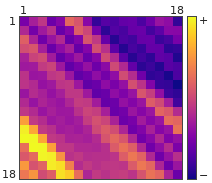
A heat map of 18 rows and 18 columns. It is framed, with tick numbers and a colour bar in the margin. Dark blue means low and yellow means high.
Average level on the scale: 40%. Slope: up to the bottom left. Mirror symmetry: none. Ninth with the highest average: bottom left.
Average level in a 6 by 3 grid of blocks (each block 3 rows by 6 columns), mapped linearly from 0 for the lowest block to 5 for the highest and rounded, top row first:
2 1 1
2 2 0
2 1 1
2 2 2
4 3 2
5 3 3
